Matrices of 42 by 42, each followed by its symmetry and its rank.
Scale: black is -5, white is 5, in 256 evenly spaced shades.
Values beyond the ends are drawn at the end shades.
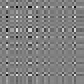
symmetric, rank one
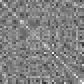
symmetric, rank five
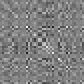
symmetric, rank three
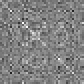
symmetric, rank five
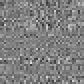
neither, rank five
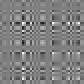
symmetric, rank one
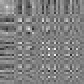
symmetric, rank three
